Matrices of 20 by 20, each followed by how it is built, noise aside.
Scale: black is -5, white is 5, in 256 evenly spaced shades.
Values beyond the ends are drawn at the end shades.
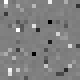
sparse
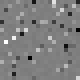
sparse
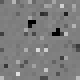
sparse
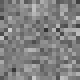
low rank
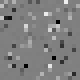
sparse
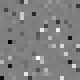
sparse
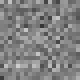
low rank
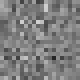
low rank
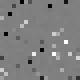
sparse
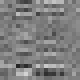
low rank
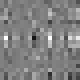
low rank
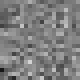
low rank
